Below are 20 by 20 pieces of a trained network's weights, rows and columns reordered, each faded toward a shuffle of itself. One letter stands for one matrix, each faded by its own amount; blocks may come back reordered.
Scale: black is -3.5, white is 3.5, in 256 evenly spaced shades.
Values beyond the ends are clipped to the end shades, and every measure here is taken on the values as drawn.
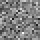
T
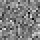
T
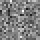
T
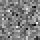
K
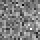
T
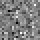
K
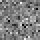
K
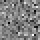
K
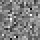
T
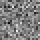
T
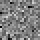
K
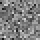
T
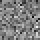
T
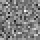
T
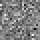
K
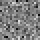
K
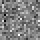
K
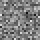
T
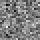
T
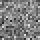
T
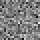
T
